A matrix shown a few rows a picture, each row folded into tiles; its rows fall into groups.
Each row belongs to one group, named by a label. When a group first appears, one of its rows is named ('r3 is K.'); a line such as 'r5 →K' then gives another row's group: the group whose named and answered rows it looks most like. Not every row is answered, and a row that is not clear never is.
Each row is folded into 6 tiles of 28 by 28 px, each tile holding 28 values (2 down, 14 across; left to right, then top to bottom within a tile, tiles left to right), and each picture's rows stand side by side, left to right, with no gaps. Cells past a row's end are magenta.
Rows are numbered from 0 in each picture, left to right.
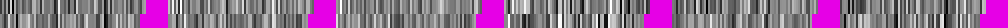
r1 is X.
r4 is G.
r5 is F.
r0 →F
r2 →X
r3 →X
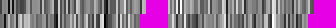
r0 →F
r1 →X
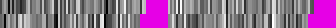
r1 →X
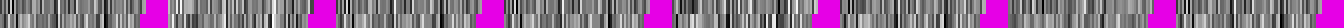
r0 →F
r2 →F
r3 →F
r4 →F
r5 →F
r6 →G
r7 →F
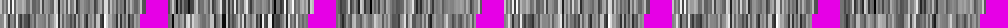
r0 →X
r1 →F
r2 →G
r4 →X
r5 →G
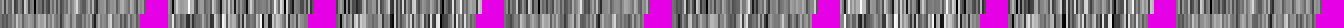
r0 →G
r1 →X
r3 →G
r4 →G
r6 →F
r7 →G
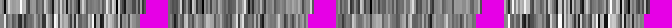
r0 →X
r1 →G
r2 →G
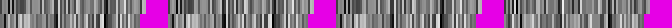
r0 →F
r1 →F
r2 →F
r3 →F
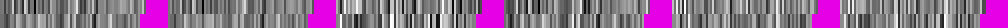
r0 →G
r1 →G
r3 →G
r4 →X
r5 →X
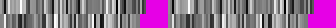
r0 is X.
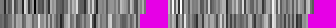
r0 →G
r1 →X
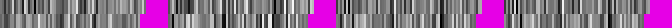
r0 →G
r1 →F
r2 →F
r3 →F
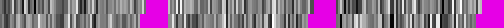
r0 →G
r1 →X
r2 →F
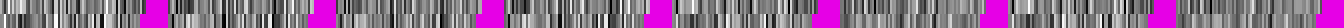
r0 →X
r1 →F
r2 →F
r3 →F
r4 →X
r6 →X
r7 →G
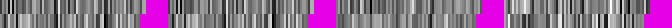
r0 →F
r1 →F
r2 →G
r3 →X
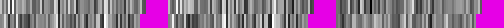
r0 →X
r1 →X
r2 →G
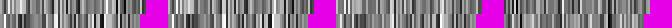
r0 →X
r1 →X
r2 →X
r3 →F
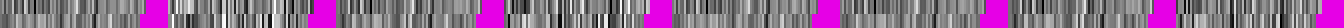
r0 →G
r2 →G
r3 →F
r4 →G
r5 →G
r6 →G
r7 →F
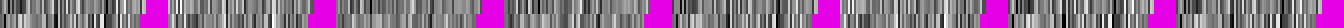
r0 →F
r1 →X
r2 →G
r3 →G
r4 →F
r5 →X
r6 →F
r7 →F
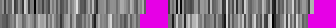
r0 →G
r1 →F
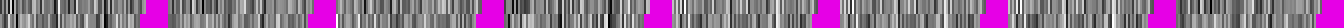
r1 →G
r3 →F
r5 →X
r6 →X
